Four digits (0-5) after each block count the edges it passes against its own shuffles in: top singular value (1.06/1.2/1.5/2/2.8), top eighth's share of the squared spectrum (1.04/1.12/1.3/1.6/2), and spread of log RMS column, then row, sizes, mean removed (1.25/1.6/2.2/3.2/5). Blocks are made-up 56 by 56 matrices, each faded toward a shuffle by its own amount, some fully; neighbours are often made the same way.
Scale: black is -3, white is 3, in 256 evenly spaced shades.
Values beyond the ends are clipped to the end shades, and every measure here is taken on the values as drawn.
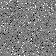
0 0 0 0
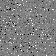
2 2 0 1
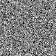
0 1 2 0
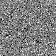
0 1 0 0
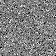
0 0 0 0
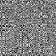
4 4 2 2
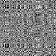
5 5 3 3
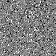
2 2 0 0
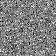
0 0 0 0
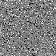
3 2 0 0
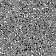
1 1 0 0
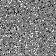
2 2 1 0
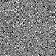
3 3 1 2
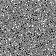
0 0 0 0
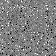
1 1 1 0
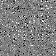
1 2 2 1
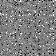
2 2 2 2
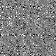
1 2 2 2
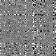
2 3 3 3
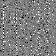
3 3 2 0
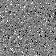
0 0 0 0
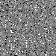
2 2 1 0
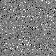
1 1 0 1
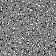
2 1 0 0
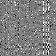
4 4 2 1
